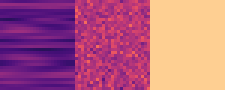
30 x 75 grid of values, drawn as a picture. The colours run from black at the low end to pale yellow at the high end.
It is made of 1 by 3 panels. Panel 1,1: low, streaked across. Panel 1,2: middling, fine-grained. Panel 1,3: very high, flat.
